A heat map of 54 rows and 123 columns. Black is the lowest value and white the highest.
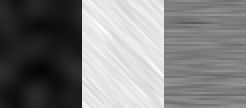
The table splits into one row of 3 panels. Panel 1,1: very low, smooth, faint in contrast. Panel 1,2: very high, slanting down to the right, faint in contrast. Panel 1,3: middling, streaked across, faint in contrast.
